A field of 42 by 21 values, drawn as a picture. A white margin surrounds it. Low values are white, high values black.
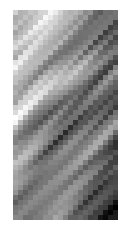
Slope: up to the bottom right. Mirror symmetry: none. Ninth with the highest average: bottom right. Histogram: bell-shaped. Grain: diagonal, up to the right.
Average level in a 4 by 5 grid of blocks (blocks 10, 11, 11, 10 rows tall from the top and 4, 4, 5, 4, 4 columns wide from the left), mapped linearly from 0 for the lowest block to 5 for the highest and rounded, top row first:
00233 | 01234 | 23333 | 33245
